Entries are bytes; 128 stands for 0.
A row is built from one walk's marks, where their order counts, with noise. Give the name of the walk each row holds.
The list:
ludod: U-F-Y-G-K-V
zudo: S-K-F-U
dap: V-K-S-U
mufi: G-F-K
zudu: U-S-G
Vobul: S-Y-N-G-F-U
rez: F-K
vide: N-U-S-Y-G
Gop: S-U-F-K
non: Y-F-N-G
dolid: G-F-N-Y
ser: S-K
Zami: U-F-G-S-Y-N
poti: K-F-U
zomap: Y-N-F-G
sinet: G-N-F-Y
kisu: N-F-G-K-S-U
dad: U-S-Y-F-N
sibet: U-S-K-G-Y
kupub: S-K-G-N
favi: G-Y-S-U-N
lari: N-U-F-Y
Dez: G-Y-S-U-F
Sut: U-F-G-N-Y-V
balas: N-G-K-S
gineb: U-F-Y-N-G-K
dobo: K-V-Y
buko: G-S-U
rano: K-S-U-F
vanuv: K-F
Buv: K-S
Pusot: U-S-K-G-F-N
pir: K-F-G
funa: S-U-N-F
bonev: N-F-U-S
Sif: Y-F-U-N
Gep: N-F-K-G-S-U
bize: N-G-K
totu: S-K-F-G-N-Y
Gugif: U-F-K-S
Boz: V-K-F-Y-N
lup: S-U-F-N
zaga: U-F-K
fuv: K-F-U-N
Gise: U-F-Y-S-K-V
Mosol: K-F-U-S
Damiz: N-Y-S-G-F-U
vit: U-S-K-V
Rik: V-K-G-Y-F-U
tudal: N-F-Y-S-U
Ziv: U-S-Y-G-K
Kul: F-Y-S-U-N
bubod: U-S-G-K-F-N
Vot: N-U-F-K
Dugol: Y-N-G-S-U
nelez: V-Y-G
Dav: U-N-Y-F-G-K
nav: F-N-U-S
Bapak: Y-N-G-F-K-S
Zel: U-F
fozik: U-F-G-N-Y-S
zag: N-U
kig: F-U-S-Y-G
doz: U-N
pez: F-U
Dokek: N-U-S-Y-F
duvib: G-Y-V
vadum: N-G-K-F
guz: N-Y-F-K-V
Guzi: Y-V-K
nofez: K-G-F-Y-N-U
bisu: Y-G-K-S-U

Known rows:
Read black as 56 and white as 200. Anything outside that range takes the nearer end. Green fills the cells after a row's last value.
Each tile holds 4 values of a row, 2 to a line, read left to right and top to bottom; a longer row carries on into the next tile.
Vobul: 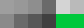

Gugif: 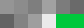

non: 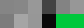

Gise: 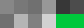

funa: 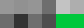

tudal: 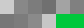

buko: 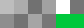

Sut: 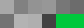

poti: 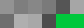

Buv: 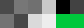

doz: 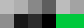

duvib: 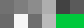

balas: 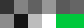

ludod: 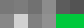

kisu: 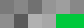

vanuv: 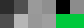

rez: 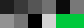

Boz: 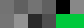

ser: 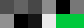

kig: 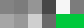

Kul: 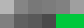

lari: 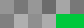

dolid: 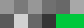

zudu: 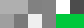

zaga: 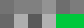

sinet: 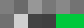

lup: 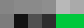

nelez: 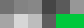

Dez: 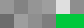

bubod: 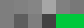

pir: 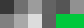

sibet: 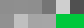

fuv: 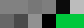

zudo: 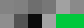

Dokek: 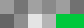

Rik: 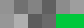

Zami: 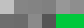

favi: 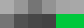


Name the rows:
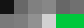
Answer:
vadum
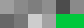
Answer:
Mosol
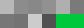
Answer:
fozik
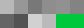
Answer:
bonev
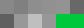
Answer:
rano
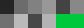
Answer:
mufi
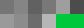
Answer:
Ziv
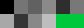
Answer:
bize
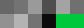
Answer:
zomap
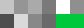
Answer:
Zel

